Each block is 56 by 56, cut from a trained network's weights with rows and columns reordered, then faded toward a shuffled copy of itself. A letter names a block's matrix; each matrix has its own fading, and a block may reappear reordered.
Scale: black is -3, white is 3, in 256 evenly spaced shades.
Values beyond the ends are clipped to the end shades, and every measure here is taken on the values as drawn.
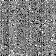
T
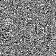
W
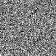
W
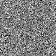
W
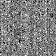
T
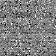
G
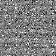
G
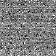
G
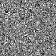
W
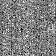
T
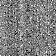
T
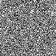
W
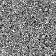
W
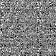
G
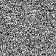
W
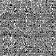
G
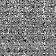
G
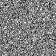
W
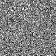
W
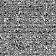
G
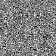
W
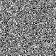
W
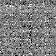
G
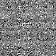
G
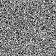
W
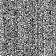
T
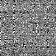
G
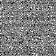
G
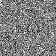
W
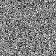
W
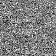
W
